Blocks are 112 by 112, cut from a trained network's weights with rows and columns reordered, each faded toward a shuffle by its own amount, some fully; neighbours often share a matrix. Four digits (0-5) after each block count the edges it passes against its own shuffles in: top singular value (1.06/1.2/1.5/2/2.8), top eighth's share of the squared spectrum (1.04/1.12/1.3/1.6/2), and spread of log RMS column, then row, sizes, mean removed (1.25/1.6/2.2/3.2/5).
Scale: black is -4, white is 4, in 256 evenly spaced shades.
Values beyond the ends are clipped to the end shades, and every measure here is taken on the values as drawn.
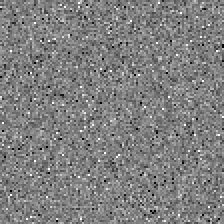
0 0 0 0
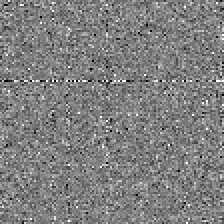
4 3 2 2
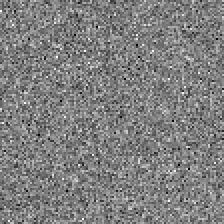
1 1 0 0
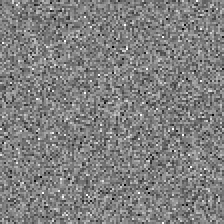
0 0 0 0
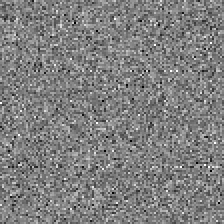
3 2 0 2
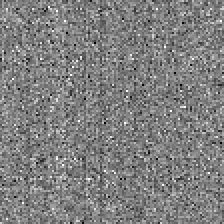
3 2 0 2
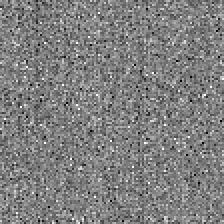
2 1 0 1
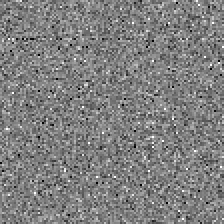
2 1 1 0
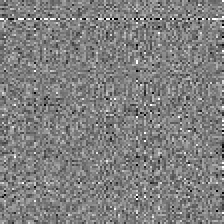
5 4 3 2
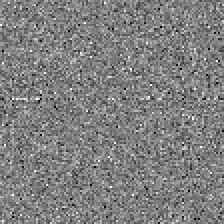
2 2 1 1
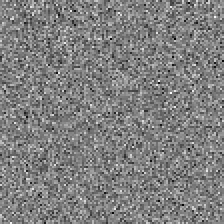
2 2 0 0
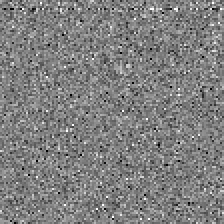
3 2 1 1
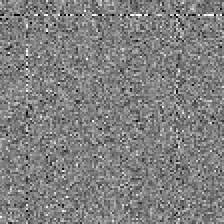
4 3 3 2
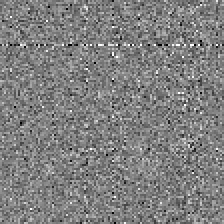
4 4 3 2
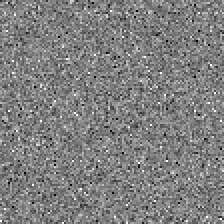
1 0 0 0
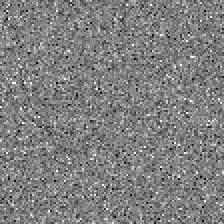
0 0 0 0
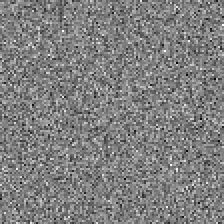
2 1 0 0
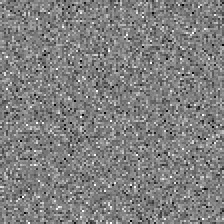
0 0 0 0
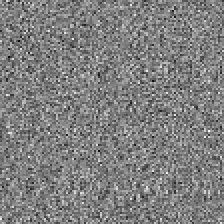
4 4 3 2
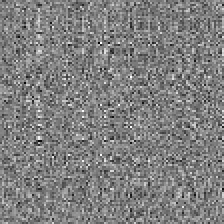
4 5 3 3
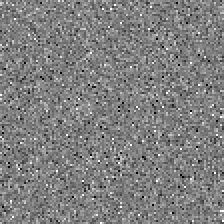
0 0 0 0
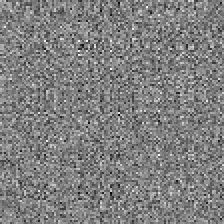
4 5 3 2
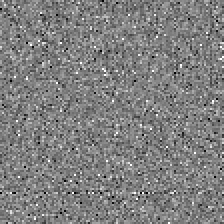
2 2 1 0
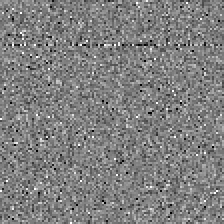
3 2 1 1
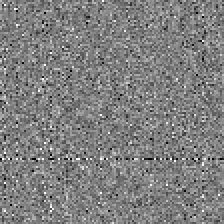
3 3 2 1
